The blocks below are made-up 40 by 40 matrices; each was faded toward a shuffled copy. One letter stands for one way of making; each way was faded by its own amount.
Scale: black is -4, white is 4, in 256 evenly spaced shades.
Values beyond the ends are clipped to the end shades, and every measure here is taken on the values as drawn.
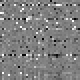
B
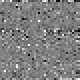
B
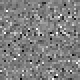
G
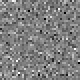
G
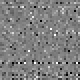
B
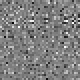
B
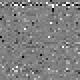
B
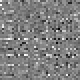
B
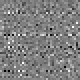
B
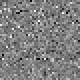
G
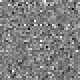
G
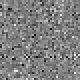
G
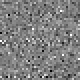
G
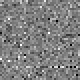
G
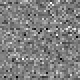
G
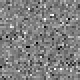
G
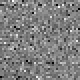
G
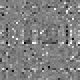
B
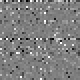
B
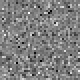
G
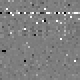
B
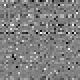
B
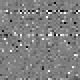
B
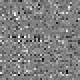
B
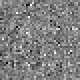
G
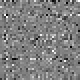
B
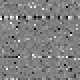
B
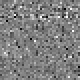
G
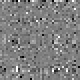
B
